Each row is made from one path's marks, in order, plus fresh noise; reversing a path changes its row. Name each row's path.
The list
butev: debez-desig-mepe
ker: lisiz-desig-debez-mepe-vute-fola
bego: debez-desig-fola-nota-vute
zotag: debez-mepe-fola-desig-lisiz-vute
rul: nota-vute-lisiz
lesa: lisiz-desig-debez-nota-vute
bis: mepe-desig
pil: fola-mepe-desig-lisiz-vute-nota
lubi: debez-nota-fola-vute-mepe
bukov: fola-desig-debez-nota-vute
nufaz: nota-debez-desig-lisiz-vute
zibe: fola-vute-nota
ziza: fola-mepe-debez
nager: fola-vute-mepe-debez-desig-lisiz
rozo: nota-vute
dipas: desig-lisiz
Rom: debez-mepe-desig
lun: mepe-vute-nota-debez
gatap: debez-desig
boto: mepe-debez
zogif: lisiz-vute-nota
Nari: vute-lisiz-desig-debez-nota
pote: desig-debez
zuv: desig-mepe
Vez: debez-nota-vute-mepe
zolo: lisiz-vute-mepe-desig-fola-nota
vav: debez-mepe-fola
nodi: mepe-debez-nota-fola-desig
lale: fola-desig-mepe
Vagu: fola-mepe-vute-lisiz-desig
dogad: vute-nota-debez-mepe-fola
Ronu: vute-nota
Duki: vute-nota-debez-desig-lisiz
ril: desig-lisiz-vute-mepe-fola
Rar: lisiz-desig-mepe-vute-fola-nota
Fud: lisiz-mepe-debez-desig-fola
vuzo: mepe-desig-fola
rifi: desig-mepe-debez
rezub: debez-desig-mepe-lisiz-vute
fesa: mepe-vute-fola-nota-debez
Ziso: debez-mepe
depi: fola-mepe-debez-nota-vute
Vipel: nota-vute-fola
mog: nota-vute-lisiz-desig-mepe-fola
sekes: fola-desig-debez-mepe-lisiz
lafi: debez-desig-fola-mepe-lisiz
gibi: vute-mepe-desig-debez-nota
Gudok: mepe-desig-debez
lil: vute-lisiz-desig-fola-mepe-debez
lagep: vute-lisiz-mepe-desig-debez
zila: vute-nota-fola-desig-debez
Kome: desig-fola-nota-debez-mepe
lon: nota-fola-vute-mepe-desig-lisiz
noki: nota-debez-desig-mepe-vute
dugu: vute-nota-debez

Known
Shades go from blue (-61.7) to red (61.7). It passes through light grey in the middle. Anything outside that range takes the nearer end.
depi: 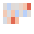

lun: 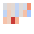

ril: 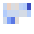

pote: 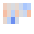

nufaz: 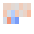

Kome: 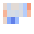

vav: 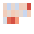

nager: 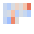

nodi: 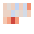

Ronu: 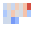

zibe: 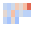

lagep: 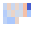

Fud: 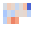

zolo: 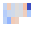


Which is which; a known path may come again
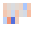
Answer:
gatap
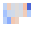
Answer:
zolo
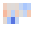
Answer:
pote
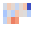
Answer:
Fud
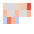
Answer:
lubi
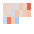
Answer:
Vez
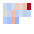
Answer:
zibe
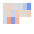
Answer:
rezub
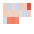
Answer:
vav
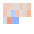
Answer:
nufaz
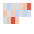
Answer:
depi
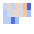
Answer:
Nari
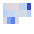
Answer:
ril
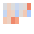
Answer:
lun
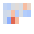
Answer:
Vagu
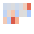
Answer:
fesa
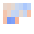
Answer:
rifi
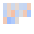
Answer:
gibi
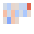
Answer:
lale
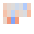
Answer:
butev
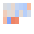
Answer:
vuzo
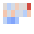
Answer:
bukov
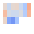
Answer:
Kome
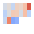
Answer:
dugu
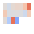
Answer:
lon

